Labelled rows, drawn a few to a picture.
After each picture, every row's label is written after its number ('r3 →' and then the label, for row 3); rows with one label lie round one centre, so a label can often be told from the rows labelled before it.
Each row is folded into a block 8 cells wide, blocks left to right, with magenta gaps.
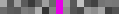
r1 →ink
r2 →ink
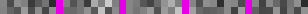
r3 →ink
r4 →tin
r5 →tin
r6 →ink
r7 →ink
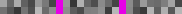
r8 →ink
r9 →ink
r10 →ink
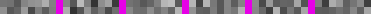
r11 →tin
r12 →ink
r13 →tin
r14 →ink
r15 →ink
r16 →ink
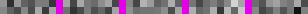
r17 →ink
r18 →ink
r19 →ink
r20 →tin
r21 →ink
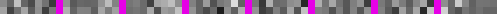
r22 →ink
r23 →tin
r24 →tin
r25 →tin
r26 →ink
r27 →ink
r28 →ink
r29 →ink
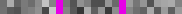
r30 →tin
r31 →ink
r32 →tin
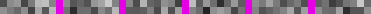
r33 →tin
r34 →tin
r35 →ink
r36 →ink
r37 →ink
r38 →tin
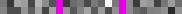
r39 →ink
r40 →tin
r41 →ink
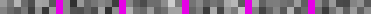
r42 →ink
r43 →ink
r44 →tin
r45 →tin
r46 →ink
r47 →ink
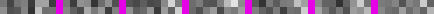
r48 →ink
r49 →ink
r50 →tin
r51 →tin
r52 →tin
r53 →tin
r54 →tin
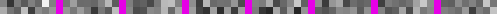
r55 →tin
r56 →tin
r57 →tin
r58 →ink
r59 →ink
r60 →ink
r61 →tin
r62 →tin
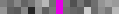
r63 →tin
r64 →tin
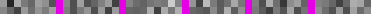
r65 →ink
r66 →ink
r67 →tin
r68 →ink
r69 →ink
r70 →tin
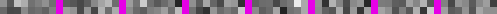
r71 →ink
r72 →tin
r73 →ink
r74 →ink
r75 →tin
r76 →ink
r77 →tin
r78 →ink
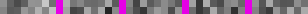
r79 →tin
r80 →ink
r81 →ink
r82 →ink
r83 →ink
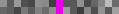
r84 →ink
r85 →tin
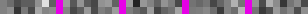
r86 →tin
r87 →ink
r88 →ink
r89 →tin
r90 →ink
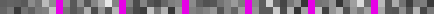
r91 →tin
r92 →tin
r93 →ink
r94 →tin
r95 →ink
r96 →tin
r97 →ink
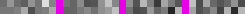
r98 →tin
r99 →tin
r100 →ink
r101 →ink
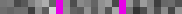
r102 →tin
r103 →ink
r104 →ink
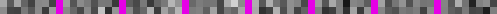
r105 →ink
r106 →ink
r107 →tin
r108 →tin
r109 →ink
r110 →ink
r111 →ink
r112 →ink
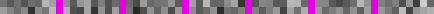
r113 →tin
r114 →ink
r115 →ink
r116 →ink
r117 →tin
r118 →tin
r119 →tin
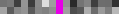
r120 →tin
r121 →ink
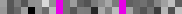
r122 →tin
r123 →tin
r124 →tin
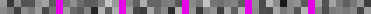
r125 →ink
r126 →tin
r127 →ink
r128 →ink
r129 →ink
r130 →ink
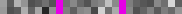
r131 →ink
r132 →tin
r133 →tin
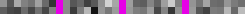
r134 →ink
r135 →tin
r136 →tin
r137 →ink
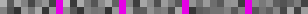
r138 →ink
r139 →ink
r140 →ink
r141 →ink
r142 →ink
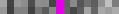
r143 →ink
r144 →tin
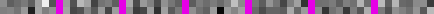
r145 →tin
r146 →ink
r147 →ink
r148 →tin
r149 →ink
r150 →tin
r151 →ink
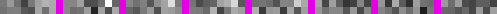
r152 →tin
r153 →tin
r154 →tin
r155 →tin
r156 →tin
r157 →ink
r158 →ink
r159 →ink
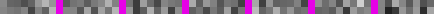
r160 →tin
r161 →tin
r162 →ink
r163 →ink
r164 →ink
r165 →tin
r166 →ink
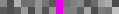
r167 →ink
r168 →tin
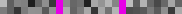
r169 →ink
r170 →tin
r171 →ink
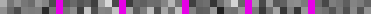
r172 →ink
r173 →tin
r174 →tin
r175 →tin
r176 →ink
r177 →ink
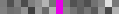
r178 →tin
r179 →tin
